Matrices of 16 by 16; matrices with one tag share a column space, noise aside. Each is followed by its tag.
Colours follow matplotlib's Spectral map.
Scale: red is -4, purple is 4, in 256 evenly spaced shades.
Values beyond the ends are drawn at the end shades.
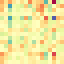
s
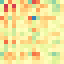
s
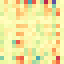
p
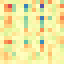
s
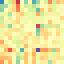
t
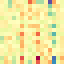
p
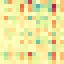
s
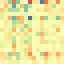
s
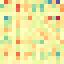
s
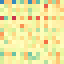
s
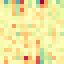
p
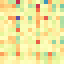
s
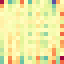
p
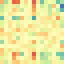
s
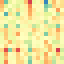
t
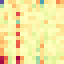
p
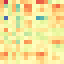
s
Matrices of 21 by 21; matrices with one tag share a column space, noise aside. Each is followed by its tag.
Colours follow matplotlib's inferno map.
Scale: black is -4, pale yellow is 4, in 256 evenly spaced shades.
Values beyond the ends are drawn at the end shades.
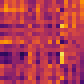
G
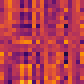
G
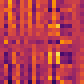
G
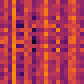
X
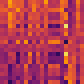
G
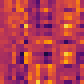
G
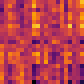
G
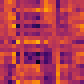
G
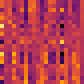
G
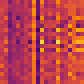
X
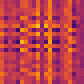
X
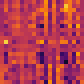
G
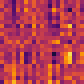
G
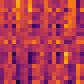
G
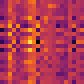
X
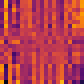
G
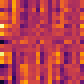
G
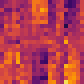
G
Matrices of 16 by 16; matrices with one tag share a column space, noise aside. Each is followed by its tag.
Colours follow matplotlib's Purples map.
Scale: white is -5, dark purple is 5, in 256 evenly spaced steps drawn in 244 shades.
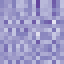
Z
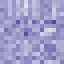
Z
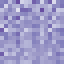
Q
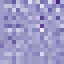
Q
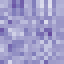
Z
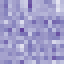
Z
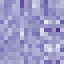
Z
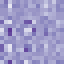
Z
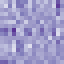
Z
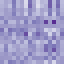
Z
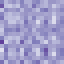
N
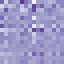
Q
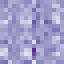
N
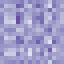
N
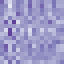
Z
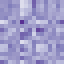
Z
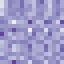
Z
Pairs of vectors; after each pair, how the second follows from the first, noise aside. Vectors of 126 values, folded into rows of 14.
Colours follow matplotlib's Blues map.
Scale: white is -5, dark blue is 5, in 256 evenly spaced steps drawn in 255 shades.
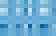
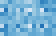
sign-scrambled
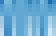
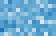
shuffled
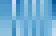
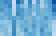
copied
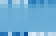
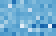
shuffled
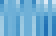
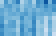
negated
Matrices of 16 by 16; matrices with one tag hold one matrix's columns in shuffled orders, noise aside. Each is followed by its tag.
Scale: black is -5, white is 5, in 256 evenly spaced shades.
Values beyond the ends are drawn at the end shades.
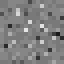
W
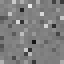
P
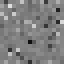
P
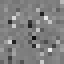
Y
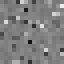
P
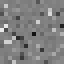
W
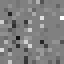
Y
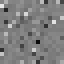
P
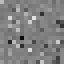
Y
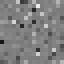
P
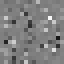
Y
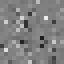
Y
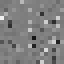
Y
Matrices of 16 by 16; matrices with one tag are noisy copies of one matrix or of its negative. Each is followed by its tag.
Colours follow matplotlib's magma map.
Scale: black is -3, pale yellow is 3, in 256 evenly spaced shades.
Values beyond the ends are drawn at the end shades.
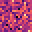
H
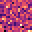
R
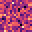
R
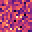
H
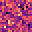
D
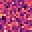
R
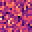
D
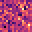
D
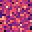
R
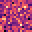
R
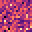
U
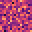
R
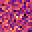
H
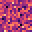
R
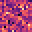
D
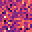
U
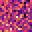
H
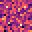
R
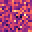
H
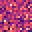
U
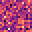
U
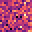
H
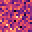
H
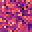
D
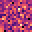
R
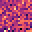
U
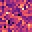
D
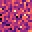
H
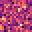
R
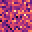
H
